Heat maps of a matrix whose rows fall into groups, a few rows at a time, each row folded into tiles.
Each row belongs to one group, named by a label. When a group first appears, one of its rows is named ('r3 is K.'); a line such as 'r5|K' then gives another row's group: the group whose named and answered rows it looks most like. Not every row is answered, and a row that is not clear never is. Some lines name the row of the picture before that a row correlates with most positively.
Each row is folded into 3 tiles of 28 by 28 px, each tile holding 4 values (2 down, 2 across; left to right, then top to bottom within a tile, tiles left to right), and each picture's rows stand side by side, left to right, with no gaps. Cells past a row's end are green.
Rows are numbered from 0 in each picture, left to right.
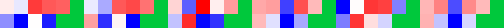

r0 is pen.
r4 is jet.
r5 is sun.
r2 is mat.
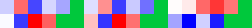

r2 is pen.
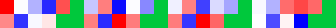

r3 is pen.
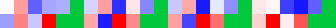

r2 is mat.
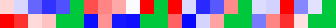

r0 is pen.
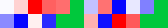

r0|pen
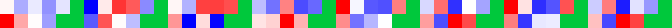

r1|jet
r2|pen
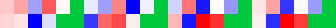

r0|sun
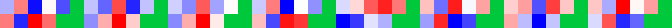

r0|mat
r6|sun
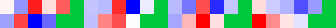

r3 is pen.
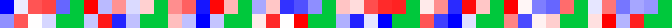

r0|jet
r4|pen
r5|sun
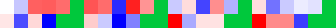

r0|pen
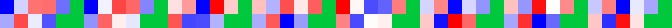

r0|jet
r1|jet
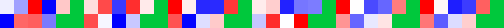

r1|sun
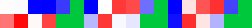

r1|jet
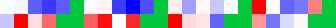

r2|pen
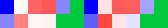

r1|jet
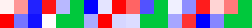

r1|jet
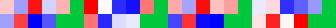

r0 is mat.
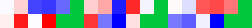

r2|pen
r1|sun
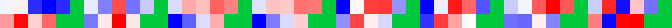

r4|jet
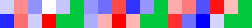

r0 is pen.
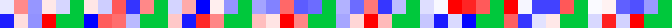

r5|pen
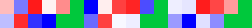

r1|jet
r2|pen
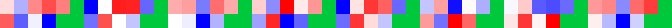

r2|sun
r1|jet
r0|pen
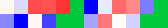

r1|jet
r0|pen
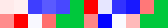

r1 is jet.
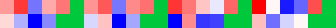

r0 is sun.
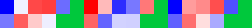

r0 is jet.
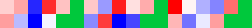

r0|sun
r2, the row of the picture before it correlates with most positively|1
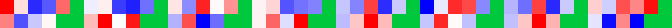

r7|pen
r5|jet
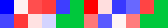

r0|jet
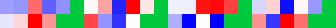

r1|sun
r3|mat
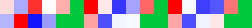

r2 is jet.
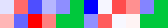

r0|mat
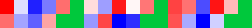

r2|sun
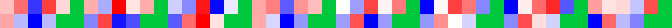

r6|jet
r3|sun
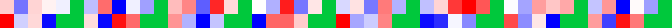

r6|pen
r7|mat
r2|sun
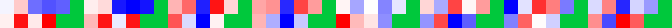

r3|sun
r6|jet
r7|mat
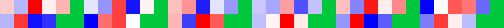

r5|jet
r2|mat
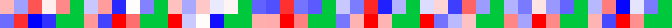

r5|sun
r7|mat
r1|mat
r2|pen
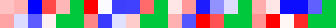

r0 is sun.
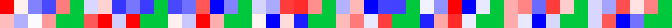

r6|sun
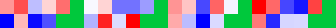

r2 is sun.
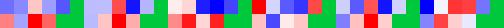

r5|jet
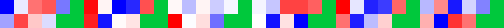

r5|mat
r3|pen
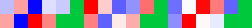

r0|mat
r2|jet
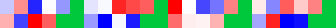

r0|mat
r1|pen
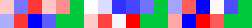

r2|mat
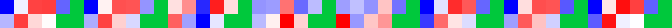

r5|jet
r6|jet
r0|jet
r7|jet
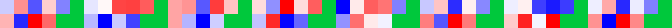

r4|jet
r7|mat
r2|sun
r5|mat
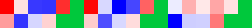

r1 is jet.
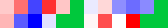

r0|sun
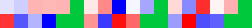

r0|pen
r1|mat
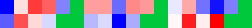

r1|sun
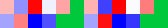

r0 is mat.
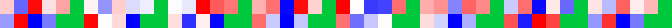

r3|sun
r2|pen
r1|pen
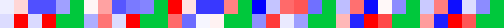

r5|mat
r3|jet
